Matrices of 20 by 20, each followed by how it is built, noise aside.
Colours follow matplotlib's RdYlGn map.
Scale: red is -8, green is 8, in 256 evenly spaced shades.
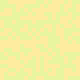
noise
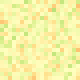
noise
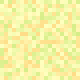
noise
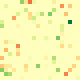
sparse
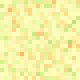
noise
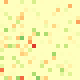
sparse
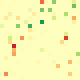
sparse
